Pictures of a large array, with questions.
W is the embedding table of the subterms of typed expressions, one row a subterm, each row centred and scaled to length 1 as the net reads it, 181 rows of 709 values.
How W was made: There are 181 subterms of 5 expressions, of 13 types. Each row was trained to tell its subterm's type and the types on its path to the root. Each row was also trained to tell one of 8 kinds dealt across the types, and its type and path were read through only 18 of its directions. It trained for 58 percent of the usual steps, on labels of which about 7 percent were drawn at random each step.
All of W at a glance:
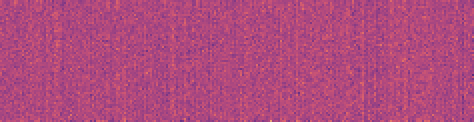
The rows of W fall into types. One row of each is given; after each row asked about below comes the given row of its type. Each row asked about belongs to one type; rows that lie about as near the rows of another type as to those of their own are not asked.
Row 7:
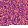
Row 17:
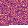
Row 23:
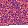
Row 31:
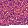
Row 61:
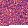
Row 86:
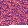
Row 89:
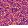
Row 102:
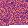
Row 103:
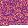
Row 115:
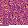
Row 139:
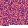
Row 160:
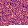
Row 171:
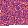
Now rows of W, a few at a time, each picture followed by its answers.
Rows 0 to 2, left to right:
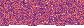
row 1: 7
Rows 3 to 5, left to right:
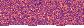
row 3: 115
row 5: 7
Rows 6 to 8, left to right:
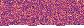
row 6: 139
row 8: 115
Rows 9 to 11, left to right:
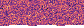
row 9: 7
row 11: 160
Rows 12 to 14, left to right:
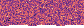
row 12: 102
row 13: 89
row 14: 102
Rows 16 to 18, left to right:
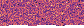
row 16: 89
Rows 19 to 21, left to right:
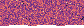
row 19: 103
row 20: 86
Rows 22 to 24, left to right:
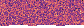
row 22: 115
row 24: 171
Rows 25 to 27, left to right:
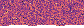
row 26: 103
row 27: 160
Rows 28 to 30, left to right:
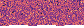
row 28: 103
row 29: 115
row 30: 171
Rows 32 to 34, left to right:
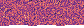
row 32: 31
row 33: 139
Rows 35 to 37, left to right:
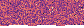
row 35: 160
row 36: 23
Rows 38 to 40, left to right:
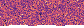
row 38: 102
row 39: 23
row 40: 89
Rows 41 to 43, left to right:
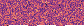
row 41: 17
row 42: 89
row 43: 89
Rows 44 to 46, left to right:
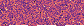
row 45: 17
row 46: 61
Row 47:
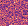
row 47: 61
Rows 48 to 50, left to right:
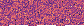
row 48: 61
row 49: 89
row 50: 23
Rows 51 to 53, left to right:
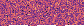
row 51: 17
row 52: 103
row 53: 160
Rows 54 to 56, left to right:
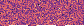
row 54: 86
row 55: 102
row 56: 86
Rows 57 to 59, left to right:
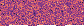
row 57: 139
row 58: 7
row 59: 7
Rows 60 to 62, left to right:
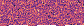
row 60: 171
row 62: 86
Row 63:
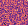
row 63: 160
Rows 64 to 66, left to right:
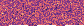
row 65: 61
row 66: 61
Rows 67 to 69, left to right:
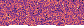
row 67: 61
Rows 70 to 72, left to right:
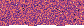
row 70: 160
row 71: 139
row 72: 7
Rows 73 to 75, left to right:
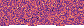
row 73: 31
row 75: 17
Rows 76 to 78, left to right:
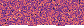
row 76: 103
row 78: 171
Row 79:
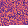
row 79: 31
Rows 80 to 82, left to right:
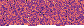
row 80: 115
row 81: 7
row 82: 115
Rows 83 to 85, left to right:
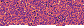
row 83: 115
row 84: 102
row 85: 160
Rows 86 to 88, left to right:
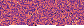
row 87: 17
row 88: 102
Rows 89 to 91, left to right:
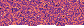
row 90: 61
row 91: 160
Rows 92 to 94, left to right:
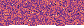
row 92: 102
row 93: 7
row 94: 103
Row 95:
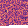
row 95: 61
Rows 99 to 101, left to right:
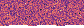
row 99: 139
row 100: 171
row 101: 61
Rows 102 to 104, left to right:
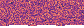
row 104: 115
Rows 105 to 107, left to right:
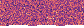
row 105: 160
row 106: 7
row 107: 139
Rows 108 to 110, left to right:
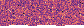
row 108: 89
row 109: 7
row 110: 89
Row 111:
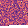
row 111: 23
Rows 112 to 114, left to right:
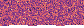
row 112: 7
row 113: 139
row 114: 171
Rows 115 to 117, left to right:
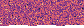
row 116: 31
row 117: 61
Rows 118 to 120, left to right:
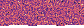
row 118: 139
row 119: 115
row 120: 17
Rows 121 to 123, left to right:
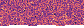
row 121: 31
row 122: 61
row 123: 139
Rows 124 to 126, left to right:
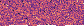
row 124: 102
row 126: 86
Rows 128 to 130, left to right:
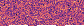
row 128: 139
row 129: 139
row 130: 103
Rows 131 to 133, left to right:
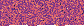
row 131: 61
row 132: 23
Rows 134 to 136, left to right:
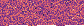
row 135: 102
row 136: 31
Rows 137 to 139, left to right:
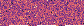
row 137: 7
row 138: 171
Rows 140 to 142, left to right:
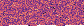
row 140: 139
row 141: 86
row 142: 61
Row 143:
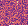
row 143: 139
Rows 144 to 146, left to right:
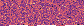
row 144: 102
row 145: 160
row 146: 86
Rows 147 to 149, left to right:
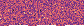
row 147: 115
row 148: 89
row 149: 160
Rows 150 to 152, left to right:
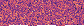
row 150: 17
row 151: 31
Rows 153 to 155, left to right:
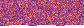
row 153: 23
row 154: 17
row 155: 115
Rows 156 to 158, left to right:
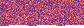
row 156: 89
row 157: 89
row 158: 160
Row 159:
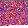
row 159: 86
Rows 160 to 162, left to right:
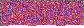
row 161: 103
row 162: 61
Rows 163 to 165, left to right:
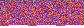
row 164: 23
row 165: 17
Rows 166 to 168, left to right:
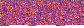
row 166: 171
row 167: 115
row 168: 115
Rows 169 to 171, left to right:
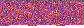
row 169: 171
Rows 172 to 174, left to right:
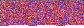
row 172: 115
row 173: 31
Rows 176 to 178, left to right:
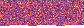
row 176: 23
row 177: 171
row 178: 23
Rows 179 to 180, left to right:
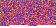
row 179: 31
